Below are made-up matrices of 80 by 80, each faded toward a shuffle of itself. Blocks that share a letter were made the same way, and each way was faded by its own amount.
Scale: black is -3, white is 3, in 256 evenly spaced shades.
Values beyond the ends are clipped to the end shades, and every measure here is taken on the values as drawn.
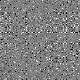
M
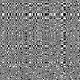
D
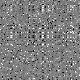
M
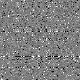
M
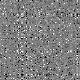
M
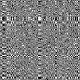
D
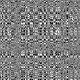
D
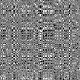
D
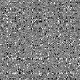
M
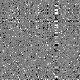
M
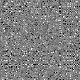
M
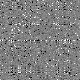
M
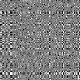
D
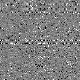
M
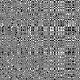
D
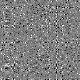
M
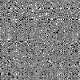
M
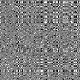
D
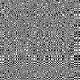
D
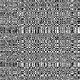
D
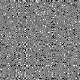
M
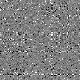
M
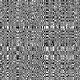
D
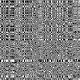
D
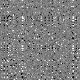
M
